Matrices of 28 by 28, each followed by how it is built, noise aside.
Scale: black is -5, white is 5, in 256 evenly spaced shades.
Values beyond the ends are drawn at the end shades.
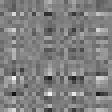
low rank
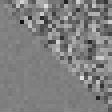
upper triangular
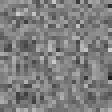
low rank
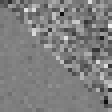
upper triangular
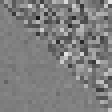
upper triangular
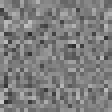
low rank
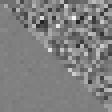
upper triangular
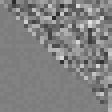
upper triangular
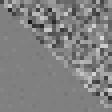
upper triangular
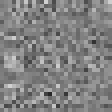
low rank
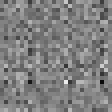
low rank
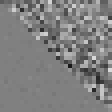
upper triangular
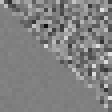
upper triangular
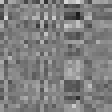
low rank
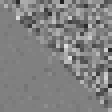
upper triangular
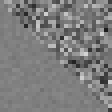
upper triangular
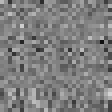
low rank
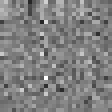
low rank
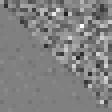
upper triangular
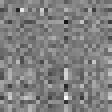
low rank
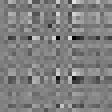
low rank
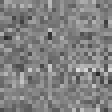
low rank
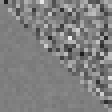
upper triangular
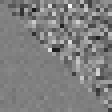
upper triangular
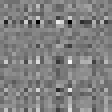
low rank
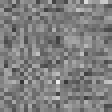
low rank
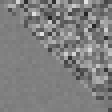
upper triangular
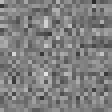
low rank
